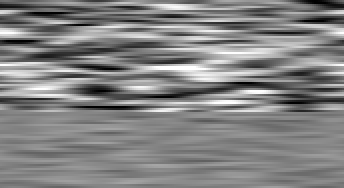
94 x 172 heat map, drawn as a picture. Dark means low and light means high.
A horizontal seam about 60% of the way down splits the table, and the bottom part is calmer. No overall slope runs across the table. The grain runs across in streaks. Overall the values sit about 50% of the way up the scale.
